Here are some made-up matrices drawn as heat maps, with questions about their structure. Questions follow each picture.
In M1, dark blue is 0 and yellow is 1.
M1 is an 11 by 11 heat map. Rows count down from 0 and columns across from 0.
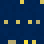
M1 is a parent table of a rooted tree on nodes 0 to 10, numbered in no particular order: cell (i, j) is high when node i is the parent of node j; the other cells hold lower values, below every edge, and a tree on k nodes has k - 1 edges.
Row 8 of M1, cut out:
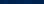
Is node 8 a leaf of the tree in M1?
yes
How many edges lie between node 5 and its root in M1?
1
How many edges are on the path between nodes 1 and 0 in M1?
2
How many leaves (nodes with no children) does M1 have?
8
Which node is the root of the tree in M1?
0
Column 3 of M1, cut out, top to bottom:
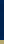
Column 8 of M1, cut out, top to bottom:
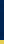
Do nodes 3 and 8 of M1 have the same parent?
yes
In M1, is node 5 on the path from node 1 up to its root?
yes
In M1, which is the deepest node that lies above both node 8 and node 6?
10
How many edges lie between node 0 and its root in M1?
0
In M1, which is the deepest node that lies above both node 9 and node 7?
5
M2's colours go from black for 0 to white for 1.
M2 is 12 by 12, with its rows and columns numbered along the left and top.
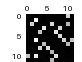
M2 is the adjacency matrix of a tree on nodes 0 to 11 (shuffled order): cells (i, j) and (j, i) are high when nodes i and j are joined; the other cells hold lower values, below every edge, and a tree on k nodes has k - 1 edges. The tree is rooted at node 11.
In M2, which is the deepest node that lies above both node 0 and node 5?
10
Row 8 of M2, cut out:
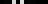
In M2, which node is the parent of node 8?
3
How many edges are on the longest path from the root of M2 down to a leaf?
8
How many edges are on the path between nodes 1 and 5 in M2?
7
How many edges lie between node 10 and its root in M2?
3
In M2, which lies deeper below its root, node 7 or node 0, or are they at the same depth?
the same depth
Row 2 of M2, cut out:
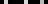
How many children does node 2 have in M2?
2
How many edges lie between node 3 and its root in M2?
6
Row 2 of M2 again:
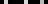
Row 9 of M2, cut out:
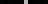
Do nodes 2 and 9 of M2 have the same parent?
yes
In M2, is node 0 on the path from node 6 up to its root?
no
